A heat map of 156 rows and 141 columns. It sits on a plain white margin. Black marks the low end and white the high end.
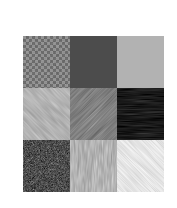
The table splits into 3 rows of 3 panels. Panel 1,1: middling, checkered. Panel 1,2: low, flat. Panel 1,3: high, flat. Panel 2,1: high, slanting down to the right, faint in contrast. Panel 2,2: middling, slanting up to the right, faint in contrast. Panel 2,3: very low, streaked across, faint in contrast. Panel 3,1: low, fine-grained. Panel 3,2: high, streaked downward, faint in contrast. Panel 3,3: very high, slanting down to the right, faint in contrast.
